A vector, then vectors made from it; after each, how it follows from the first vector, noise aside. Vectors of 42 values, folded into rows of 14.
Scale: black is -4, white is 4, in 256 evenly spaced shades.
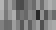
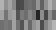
copied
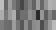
copied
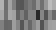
copied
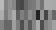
copied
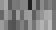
wrapped around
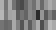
copied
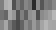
wrapped around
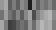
wrapped around
